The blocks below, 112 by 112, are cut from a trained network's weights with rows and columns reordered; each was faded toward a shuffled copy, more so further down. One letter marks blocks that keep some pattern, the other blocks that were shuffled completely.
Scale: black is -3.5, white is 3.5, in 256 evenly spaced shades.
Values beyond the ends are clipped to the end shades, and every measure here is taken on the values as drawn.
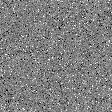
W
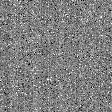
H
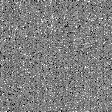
H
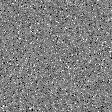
W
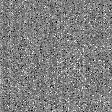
H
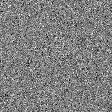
W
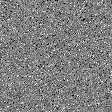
W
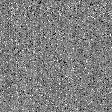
H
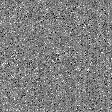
H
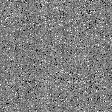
H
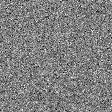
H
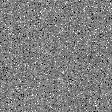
H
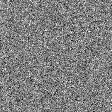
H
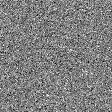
W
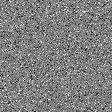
W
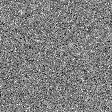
W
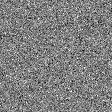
W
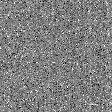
H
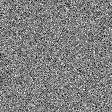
W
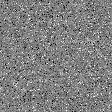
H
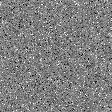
W
